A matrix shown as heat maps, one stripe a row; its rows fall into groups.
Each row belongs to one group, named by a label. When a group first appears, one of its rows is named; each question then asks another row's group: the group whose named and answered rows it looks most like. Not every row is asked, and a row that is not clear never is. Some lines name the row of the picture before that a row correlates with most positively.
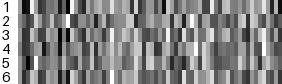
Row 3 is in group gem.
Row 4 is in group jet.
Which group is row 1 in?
gem
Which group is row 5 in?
jet
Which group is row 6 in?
gem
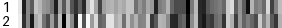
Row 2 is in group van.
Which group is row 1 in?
van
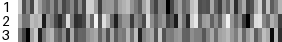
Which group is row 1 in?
van
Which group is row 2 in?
van
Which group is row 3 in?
gem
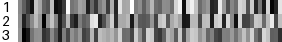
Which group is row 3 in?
jet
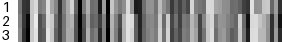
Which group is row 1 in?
gem
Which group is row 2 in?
gem
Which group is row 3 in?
gem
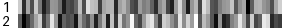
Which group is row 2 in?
jet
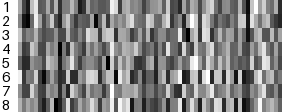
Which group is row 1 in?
gem
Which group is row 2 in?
jet
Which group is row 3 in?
van
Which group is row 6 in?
van
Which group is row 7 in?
gem
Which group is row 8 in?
van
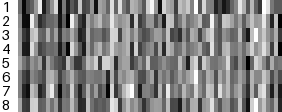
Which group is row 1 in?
jet
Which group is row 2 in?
gem
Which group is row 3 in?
gem
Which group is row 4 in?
gem
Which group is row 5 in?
van
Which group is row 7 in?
gem
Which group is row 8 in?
gem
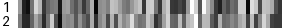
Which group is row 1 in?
jet
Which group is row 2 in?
jet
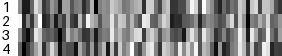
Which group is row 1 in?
jet
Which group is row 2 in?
van
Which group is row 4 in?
jet
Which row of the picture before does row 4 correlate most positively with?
2
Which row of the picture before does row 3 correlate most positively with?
1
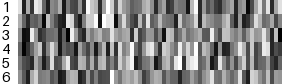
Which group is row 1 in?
van
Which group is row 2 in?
van
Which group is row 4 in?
jet
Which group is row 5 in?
jet
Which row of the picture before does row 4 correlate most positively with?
4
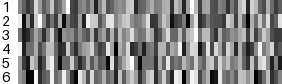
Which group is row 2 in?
van
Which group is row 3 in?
jet
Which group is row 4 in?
van
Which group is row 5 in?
gem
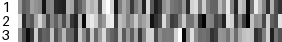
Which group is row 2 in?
van
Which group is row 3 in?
jet
